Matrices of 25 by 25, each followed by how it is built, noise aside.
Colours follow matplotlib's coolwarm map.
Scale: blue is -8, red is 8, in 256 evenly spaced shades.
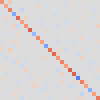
diagonal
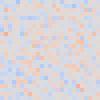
noise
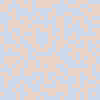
noise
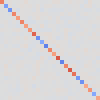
diagonal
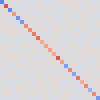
diagonal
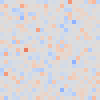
noise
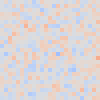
noise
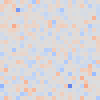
noise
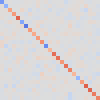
diagonal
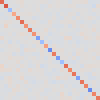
diagonal
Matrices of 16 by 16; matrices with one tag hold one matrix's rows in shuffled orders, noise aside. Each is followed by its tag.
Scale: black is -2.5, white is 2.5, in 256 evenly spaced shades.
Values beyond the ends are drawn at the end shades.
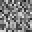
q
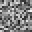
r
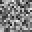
r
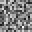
q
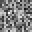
q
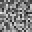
q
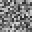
r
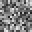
r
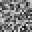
r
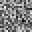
q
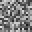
r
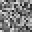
r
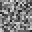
r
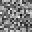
r
